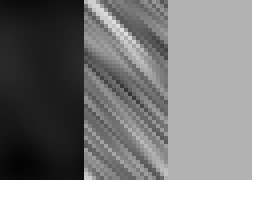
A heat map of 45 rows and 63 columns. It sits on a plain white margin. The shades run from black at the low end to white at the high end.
The table splits into one row of 3 panels. Panel 1,1: very low, smooth, faint in contrast. Panel 1,2: middling, slanting down to the right, strong in contrast. Panel 1,3: high, flat.
